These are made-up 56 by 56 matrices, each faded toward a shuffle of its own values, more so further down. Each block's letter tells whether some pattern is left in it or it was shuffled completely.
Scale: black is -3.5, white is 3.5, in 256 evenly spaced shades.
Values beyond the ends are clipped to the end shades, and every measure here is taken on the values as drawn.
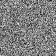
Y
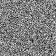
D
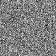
D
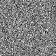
D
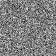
Y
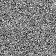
Y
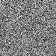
Y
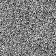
Y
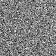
Y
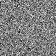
Y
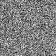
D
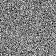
Y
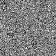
D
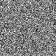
D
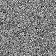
D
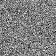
Y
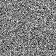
Y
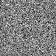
Y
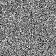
D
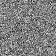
Y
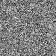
D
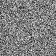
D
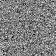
Y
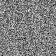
Y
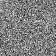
D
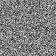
D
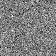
Y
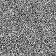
D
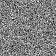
Y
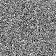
D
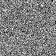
Y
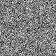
Y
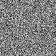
Y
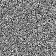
Y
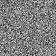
Y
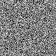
Y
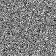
D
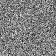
Y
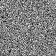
Y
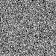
Y
